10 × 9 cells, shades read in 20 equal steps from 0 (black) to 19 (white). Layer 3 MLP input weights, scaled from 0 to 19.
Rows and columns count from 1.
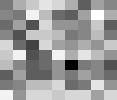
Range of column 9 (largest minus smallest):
10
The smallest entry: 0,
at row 7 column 6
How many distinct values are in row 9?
7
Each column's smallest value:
7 6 5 7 8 0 7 10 6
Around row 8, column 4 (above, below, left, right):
8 14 7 11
